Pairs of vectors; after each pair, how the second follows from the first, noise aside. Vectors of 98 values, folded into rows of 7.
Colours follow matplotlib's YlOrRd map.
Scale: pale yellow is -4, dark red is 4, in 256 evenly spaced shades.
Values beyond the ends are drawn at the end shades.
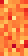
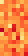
wrapped around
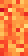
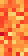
wrapped around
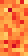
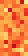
copied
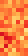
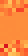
partly zeroed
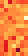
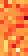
negated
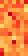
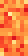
negated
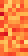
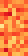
wrapped around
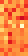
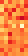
copied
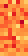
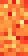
negated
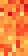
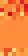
partly zeroed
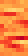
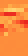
partly zeroed
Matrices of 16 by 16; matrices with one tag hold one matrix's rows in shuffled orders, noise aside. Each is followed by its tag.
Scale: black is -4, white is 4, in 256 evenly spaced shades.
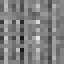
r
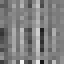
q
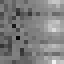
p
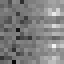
p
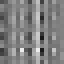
q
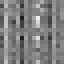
r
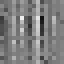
q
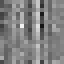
q
